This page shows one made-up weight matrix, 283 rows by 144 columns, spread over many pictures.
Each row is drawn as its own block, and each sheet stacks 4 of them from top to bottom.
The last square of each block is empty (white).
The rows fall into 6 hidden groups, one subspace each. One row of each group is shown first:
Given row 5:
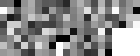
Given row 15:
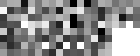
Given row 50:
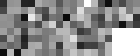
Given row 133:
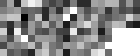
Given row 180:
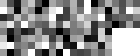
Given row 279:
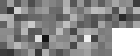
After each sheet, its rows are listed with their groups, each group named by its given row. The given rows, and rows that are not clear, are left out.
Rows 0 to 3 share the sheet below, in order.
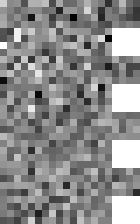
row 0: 15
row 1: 50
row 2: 50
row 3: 5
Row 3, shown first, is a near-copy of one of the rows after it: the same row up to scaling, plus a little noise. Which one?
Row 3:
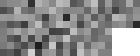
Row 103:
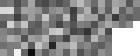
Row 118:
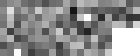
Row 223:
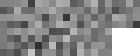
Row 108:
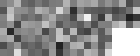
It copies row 223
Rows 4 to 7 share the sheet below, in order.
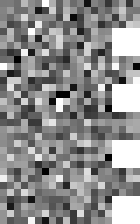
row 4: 180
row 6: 279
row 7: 180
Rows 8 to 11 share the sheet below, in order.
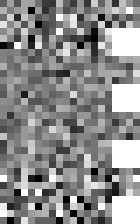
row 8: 133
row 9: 133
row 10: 180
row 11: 180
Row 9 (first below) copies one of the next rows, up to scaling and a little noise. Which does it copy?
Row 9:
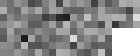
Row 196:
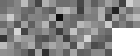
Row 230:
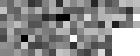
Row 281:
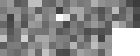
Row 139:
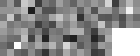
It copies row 230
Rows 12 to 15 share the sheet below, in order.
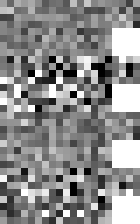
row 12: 279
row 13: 15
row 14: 279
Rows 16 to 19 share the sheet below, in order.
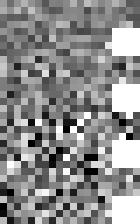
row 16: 279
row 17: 50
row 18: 180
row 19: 15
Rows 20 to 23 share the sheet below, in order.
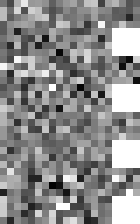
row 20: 279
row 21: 279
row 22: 50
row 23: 180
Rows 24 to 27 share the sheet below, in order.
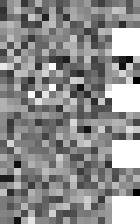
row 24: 50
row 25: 279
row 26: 5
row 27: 5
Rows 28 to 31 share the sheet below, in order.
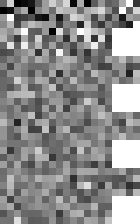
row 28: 279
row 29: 50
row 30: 50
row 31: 5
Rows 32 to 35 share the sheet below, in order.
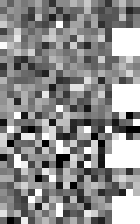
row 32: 15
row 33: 279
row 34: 5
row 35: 180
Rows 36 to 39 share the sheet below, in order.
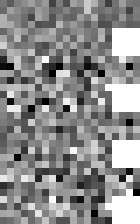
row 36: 15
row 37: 180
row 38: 133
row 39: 279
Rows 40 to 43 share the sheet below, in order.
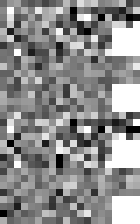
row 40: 5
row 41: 180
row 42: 5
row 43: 15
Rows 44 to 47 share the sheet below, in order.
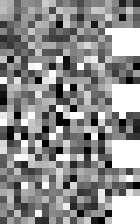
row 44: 15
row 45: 180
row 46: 133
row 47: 133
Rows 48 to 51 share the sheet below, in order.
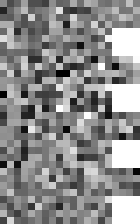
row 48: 15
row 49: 133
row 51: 15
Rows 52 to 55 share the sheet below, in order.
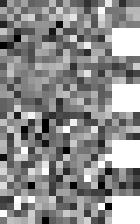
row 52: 15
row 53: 5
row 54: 133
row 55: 15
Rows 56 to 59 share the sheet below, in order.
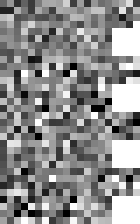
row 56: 279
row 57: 133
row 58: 180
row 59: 133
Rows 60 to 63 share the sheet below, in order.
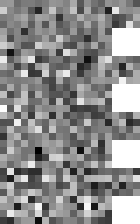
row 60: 180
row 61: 50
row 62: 50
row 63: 279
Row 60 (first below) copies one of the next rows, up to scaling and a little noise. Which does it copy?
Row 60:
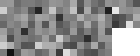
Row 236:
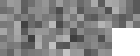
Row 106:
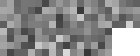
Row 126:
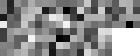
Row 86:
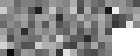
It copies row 86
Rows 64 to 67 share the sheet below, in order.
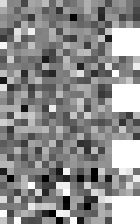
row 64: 15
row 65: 180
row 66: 279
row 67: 180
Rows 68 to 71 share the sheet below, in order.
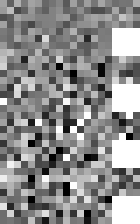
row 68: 279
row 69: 15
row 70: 180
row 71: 180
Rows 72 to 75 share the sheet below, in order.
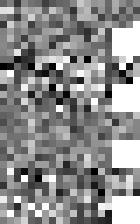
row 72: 5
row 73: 279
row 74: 180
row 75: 279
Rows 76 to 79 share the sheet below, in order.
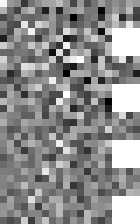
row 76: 15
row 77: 133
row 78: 133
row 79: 180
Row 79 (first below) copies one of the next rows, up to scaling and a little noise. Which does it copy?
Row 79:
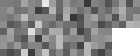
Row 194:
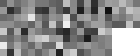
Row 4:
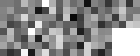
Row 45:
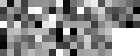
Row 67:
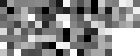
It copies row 4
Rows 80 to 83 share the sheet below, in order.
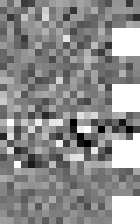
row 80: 133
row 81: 15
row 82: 5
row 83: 279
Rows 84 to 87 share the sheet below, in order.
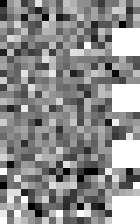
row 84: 50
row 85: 180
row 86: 180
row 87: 50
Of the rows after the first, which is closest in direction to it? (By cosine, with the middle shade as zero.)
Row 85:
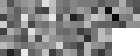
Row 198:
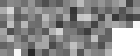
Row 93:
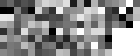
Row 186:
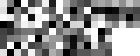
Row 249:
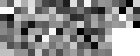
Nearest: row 249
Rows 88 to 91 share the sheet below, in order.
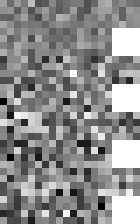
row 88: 50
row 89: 15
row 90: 279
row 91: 15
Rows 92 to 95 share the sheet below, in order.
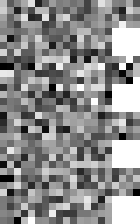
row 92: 50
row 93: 279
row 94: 50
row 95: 5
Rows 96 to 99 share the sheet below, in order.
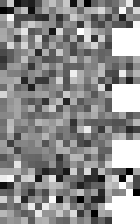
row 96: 279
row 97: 15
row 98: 5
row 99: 279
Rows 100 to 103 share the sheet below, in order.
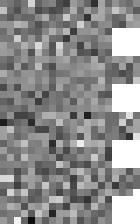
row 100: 5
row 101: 279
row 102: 279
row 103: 5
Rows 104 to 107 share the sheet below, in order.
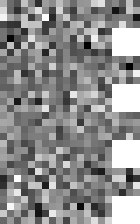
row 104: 50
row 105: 133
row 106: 180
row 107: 50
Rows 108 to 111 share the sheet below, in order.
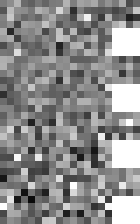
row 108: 5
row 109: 15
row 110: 133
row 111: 15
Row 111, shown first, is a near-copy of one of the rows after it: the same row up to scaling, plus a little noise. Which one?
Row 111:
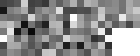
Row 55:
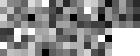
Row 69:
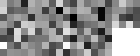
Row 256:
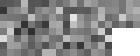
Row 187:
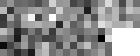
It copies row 256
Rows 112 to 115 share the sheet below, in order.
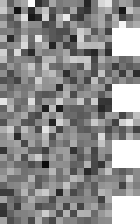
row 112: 50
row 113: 133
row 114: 133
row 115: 15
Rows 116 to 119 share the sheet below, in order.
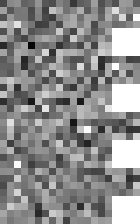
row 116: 133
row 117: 133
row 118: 5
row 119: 50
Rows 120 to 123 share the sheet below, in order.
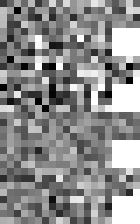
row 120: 50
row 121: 279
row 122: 50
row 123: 279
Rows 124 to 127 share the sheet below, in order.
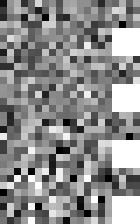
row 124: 50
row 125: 279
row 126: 180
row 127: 50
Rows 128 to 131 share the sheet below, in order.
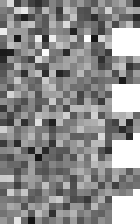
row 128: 279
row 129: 50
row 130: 279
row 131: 5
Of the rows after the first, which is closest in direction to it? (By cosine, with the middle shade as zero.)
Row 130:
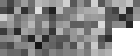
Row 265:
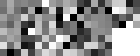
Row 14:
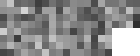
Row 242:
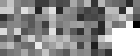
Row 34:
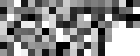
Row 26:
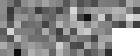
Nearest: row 34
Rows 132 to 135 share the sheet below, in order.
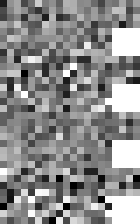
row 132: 50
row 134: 15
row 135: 15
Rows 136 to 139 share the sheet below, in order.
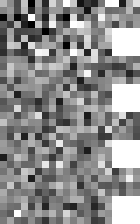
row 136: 15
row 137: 5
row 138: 133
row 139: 133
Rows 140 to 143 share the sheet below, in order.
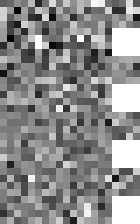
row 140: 50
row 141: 15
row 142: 180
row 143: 180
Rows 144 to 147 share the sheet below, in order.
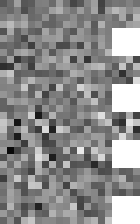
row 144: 133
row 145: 279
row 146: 50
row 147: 50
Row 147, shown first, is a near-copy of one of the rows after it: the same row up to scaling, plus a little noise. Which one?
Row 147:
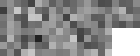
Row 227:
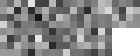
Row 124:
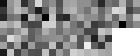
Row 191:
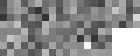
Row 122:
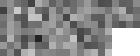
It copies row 122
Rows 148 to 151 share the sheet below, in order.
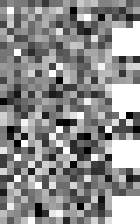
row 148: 5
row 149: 15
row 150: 133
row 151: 50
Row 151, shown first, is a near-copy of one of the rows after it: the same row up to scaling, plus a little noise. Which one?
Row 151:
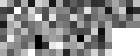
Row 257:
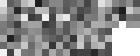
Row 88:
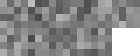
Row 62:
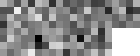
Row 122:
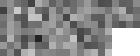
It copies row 62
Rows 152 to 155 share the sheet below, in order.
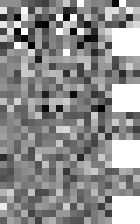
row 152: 133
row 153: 133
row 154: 133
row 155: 15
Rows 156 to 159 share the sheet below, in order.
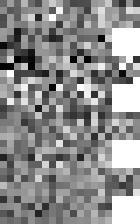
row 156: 15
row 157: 279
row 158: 133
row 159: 279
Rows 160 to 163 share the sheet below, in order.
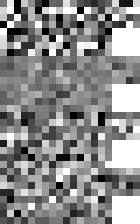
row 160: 180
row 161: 180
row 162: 133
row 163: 50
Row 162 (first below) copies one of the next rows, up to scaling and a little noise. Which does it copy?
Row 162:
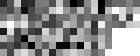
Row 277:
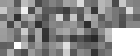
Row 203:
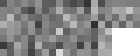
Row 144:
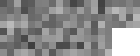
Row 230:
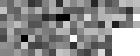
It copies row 144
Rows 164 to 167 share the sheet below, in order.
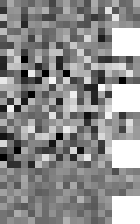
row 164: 180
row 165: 50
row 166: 15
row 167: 133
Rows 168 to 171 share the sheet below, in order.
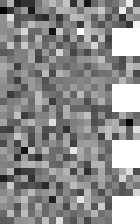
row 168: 279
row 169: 50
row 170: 133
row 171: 279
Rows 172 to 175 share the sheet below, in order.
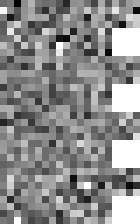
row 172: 5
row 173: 279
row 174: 279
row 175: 5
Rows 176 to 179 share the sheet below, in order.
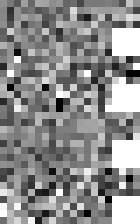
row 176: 5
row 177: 5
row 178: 279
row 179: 15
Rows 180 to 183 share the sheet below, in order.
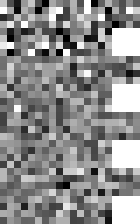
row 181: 5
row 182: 50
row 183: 133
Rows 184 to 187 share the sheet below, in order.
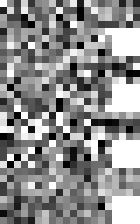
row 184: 15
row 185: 5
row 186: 50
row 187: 15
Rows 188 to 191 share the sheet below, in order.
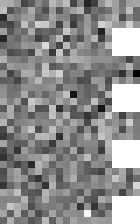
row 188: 15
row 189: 133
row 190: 15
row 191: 50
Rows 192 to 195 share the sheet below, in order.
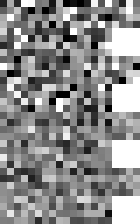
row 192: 133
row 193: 5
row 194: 180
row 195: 279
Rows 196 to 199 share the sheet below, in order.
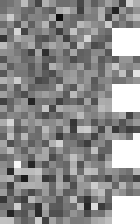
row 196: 133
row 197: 133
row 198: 5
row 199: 279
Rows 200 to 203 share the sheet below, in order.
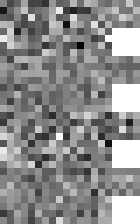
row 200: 15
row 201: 279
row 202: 15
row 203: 133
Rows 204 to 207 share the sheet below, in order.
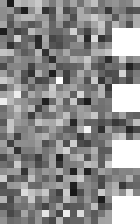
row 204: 279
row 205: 15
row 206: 5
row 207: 15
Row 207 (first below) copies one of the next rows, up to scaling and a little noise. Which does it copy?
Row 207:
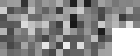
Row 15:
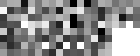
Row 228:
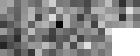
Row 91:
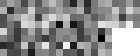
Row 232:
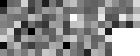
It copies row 15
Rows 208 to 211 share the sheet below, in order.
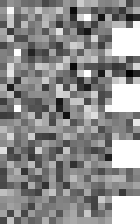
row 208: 5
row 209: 5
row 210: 15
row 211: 50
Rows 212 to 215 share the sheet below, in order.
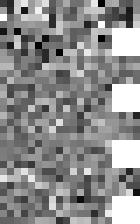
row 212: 279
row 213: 180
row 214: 15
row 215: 279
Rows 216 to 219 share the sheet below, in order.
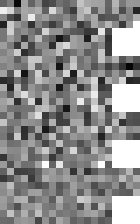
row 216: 5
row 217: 133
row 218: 133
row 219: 279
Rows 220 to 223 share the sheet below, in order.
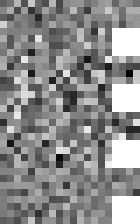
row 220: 50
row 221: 50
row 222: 5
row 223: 5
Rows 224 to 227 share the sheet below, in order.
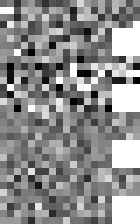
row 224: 5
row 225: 5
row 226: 180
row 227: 50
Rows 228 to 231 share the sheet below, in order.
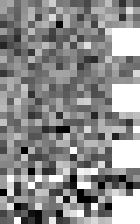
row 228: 15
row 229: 50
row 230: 133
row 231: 5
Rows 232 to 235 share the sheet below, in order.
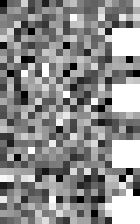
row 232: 15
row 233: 133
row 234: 50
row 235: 279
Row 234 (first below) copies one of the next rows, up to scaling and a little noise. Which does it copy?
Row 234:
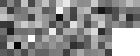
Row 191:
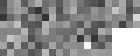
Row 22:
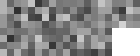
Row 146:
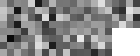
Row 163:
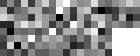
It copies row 163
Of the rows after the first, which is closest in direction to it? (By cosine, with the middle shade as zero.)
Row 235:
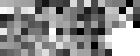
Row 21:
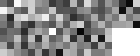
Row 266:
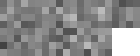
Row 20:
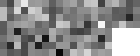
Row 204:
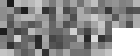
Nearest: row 21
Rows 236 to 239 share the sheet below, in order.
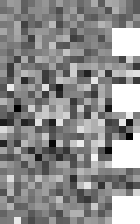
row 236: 180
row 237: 5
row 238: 279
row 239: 5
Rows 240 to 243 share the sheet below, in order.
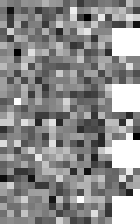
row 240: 5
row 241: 133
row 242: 279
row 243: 279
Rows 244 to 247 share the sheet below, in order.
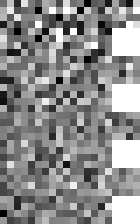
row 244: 180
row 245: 15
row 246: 180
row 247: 15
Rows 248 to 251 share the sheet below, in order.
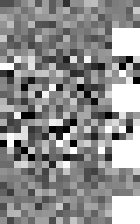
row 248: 15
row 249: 279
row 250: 133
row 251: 15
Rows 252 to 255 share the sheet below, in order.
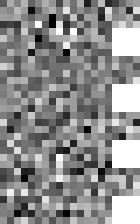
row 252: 180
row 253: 5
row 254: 5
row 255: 133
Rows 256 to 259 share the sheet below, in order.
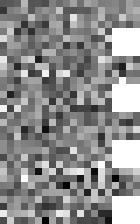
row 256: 15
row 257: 50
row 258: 133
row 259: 133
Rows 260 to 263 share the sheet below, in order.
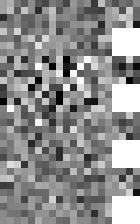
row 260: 279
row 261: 180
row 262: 180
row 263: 279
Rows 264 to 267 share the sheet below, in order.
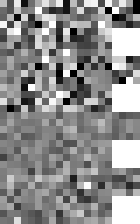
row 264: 180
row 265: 180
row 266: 15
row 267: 5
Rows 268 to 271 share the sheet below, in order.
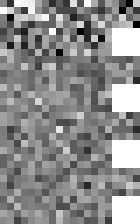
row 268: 279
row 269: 279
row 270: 133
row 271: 5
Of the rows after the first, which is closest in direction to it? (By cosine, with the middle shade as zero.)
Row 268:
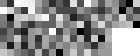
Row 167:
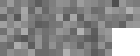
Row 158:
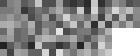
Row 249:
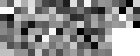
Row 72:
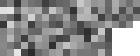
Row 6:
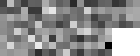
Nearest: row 249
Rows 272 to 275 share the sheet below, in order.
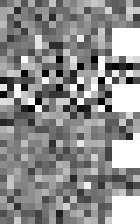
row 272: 50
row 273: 133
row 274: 279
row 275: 5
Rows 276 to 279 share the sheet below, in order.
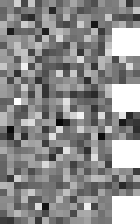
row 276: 5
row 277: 133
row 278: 133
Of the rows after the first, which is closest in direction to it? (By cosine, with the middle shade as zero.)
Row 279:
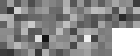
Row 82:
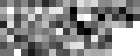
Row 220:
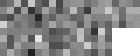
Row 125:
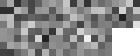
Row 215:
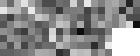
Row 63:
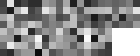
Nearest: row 125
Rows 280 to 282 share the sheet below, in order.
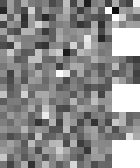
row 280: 180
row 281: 133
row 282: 180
